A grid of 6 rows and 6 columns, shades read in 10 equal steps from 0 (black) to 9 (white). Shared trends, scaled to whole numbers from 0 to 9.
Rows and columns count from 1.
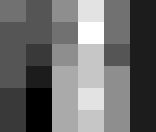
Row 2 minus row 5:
1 3 -2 1 -1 0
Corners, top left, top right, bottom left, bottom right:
4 1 2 1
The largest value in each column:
4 3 6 9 5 1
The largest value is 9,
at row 2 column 4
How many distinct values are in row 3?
5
